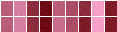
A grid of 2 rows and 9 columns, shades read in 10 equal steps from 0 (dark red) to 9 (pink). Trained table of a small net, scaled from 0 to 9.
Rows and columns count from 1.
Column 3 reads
2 2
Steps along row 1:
up down down up down down up down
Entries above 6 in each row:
2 2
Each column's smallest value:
5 7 2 0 5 4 1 9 1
